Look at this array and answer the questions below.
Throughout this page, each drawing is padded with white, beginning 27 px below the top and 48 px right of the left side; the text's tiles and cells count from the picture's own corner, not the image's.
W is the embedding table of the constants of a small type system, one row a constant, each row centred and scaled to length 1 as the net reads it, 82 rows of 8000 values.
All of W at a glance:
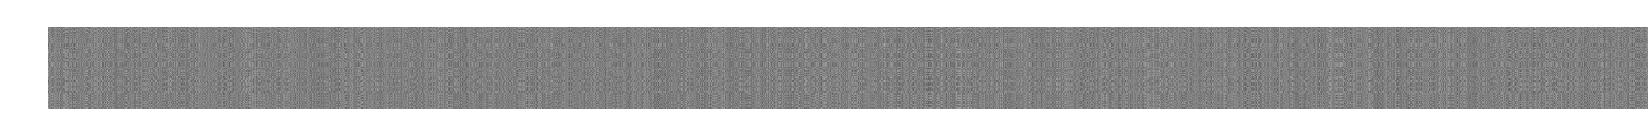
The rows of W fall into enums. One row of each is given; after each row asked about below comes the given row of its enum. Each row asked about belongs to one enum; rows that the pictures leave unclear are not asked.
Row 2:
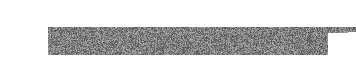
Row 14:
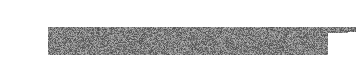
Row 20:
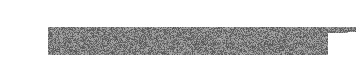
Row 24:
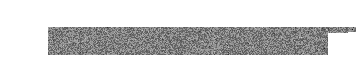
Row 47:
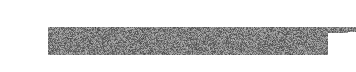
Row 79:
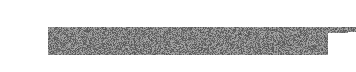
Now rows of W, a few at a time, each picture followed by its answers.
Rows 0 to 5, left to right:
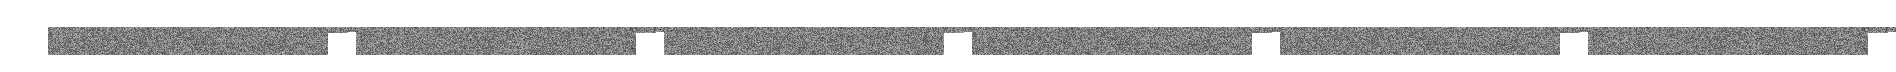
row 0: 20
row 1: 24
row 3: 20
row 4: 20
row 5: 24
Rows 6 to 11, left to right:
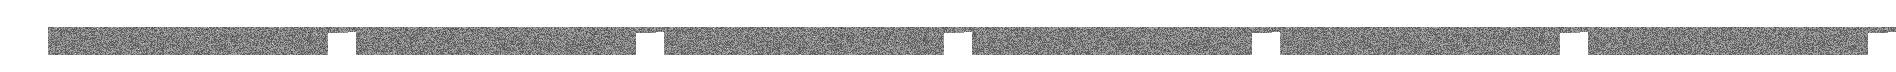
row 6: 2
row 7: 47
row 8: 2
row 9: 20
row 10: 2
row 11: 79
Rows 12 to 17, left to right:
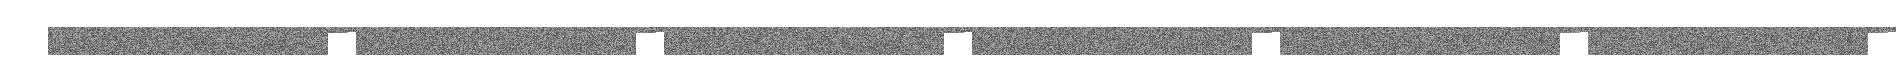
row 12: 20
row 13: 79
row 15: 79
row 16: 2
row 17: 2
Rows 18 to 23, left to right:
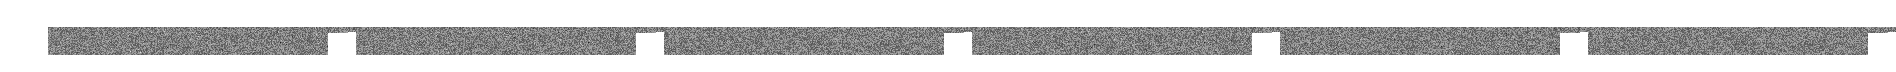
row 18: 2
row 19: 2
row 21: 2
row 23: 20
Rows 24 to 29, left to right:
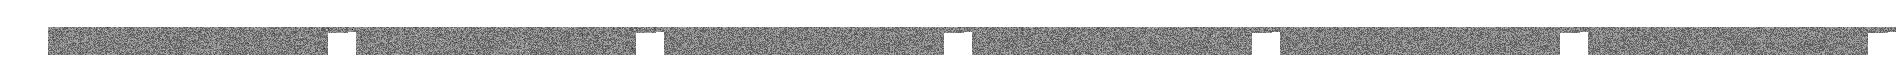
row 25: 24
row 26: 79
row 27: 14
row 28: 79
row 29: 20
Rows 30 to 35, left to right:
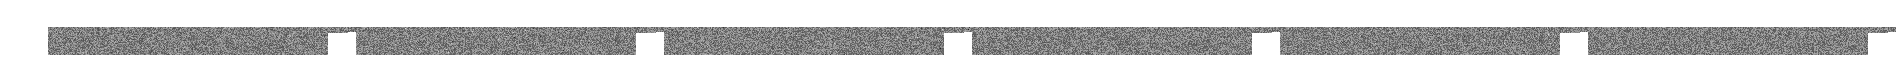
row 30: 14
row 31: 2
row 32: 24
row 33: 20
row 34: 2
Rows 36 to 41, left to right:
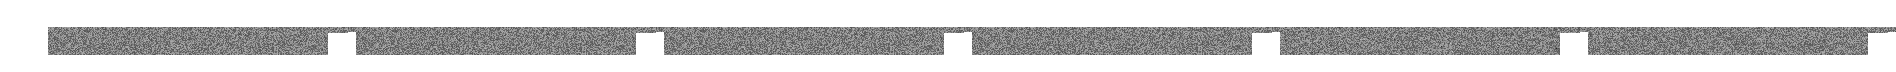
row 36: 79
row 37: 79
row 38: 79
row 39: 79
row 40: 24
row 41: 20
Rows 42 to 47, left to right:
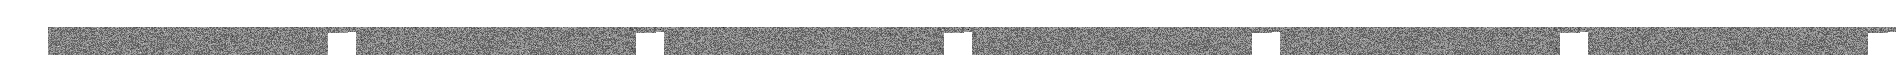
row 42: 2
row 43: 24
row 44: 24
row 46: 24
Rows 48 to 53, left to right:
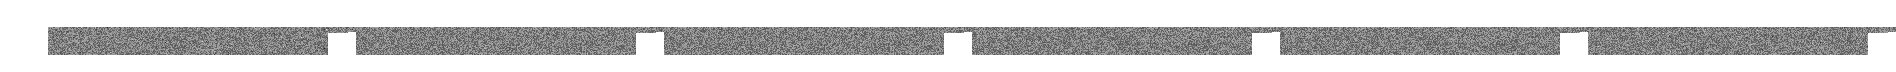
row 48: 24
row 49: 79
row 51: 20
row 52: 20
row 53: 2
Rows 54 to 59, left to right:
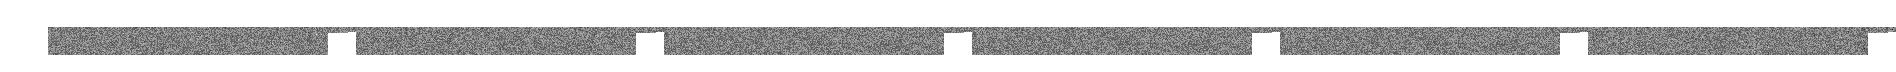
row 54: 2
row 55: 14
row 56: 20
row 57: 20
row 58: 20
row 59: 24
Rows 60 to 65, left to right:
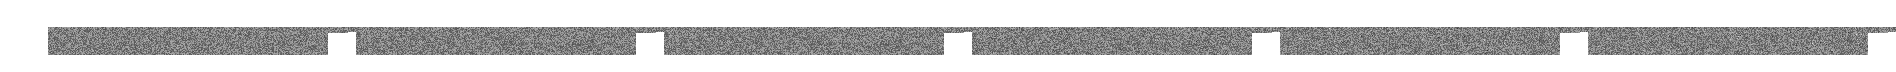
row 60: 79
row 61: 20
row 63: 47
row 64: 2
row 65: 2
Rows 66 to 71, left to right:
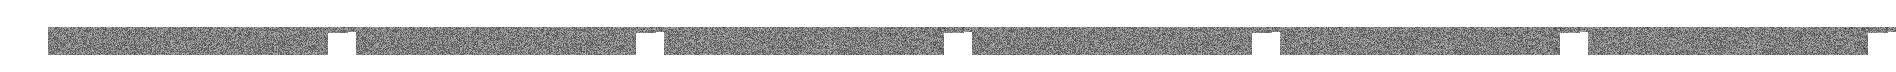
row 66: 79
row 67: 79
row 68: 24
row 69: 79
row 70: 24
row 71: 24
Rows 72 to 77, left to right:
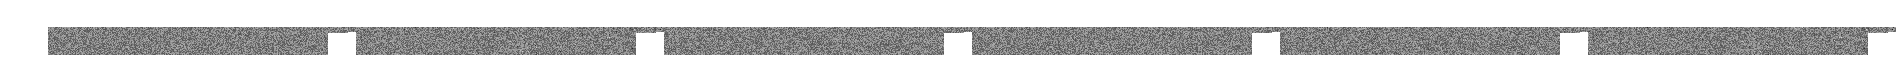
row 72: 79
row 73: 24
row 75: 79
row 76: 47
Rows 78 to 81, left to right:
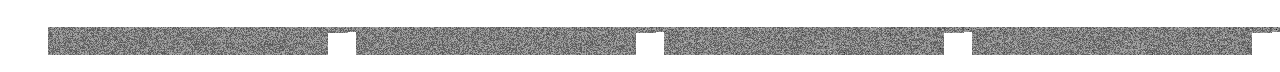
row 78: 20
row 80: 24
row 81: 24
